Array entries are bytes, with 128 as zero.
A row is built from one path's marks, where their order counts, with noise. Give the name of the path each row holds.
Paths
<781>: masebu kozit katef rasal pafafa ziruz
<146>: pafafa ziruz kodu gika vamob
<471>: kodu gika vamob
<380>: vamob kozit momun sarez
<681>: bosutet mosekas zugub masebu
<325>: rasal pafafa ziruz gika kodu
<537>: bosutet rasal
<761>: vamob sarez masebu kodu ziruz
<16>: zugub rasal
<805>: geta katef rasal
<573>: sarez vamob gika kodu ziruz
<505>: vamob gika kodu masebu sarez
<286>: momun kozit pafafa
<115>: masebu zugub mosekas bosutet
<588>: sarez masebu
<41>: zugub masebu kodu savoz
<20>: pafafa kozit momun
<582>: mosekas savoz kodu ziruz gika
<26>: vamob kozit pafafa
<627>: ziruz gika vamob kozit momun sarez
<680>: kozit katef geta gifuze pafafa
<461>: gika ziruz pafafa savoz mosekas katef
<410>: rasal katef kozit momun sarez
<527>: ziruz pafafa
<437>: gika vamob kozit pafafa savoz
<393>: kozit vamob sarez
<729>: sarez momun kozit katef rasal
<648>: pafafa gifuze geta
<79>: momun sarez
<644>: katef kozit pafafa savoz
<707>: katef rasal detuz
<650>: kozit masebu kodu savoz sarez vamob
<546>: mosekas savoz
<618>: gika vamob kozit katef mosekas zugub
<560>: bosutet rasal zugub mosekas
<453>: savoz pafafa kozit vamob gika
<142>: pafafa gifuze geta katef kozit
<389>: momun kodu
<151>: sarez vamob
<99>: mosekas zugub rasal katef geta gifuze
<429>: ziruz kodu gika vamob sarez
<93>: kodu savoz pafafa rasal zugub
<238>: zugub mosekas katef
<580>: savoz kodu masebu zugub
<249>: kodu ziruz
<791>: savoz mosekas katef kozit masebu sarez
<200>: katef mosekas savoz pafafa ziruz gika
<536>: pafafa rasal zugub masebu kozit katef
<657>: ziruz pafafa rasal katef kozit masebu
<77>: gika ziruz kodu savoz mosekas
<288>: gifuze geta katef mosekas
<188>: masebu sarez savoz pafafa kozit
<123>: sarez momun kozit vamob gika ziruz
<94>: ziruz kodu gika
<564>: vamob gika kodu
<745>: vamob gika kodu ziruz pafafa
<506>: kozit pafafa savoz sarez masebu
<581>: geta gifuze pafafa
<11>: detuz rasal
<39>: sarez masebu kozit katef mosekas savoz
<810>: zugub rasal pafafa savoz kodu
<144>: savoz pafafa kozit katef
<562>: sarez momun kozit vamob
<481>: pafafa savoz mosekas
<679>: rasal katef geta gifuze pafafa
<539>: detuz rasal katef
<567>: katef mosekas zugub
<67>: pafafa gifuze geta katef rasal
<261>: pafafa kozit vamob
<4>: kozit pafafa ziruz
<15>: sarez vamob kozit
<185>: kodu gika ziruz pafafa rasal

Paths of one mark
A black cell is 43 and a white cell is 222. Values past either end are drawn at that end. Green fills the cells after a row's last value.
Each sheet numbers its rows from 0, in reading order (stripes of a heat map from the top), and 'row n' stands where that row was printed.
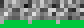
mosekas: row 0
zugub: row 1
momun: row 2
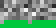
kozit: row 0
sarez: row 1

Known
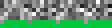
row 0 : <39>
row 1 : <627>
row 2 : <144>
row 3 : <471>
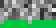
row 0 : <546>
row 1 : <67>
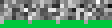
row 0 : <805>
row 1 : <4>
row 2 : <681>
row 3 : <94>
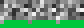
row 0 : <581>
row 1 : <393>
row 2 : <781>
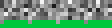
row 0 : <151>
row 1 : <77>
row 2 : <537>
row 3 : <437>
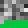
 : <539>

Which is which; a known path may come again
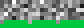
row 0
<505>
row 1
<537>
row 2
<527>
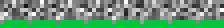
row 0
<745>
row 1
<429>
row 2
<188>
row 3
<562>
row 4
<93>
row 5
<546>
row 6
<79>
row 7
<15>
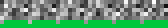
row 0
<680>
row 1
<539>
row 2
<16>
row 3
<481>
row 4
<573>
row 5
<471>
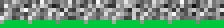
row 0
<657>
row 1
<580>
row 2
<627>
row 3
<41>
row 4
<115>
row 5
<761>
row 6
<146>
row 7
<151>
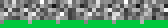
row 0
<380>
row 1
<94>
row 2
<200>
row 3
<393>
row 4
<325>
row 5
<805>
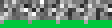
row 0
<144>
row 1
<453>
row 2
<581>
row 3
<67>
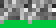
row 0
<39>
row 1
<142>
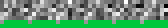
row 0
<286>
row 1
<791>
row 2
<185>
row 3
<461>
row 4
<564>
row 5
<618>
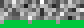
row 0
<77>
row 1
<810>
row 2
<588>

